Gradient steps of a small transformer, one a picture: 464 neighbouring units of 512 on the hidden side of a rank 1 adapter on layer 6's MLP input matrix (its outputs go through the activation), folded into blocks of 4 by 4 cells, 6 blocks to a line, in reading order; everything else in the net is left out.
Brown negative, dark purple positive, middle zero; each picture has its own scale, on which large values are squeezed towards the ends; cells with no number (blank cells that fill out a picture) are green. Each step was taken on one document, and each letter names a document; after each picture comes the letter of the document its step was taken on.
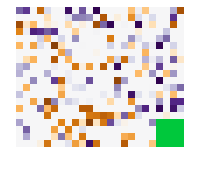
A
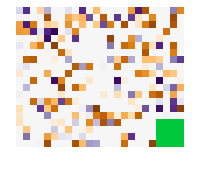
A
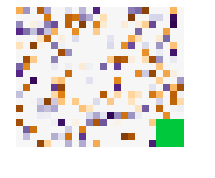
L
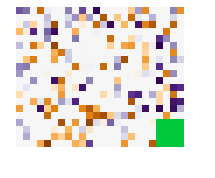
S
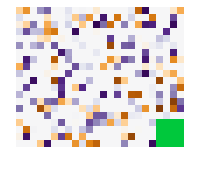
S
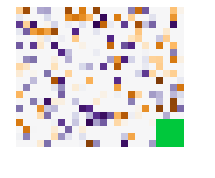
S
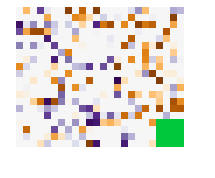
S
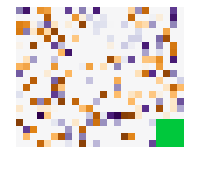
L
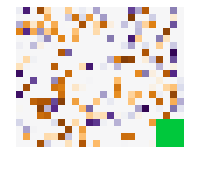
L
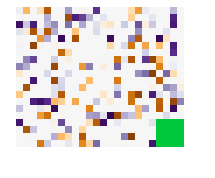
L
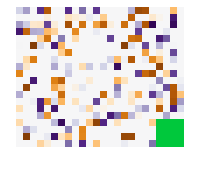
L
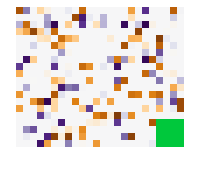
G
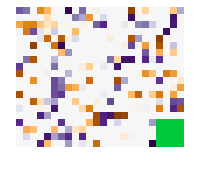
G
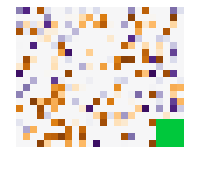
G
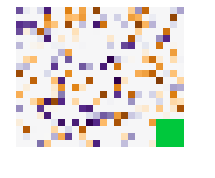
S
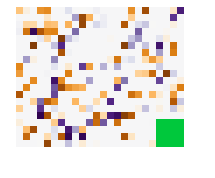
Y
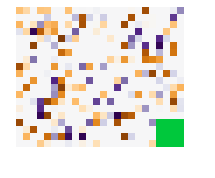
Y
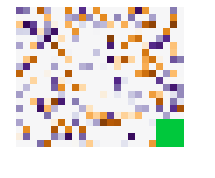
A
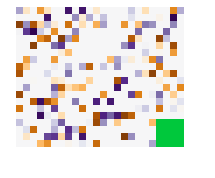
Y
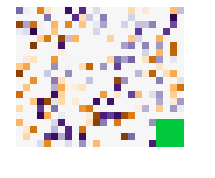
Y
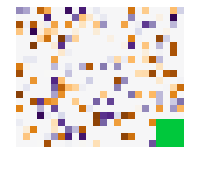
Y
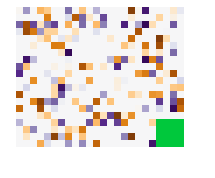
G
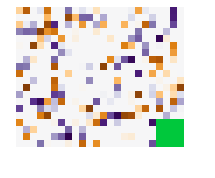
L
